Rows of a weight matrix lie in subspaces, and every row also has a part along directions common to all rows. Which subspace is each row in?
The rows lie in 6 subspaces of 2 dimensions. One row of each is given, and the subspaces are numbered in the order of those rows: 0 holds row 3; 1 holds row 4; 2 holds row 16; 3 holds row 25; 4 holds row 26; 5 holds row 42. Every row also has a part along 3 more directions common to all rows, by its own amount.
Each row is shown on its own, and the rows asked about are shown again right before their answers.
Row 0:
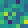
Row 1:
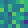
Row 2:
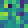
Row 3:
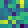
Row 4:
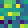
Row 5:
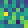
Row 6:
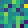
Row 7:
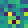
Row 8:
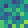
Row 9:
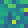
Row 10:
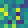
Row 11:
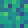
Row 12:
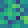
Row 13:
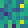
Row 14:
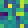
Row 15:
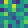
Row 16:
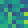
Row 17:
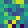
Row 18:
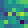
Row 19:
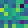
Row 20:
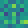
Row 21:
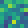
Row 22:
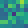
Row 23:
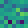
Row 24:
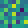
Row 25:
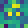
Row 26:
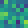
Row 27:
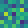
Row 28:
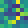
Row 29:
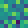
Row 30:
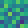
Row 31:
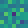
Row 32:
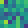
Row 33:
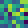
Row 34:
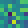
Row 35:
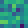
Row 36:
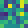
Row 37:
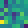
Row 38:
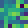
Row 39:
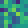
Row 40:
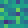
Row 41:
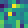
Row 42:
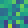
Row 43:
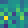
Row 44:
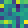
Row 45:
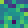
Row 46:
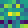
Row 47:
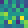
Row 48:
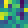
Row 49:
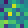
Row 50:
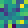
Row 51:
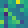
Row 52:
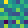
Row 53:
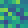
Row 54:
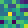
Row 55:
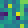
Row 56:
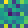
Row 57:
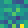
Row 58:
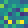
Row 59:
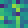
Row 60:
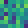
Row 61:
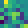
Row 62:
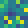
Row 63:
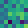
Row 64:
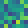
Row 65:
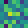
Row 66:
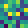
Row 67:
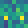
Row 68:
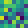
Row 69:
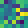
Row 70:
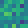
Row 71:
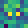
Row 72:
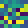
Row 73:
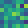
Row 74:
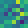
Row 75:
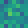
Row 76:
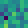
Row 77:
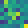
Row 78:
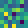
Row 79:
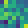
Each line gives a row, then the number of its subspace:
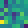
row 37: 4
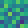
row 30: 1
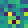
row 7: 2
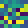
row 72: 1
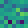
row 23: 1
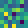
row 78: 5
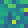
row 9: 2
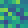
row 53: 2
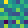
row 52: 3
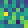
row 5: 4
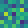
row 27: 5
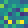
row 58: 1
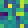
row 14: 0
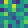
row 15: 2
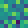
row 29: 3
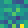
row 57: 0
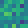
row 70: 5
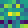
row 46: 1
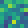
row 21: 2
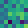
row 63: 1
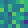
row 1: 2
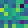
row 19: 5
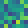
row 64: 3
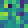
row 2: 0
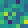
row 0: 1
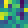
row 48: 0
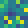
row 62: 1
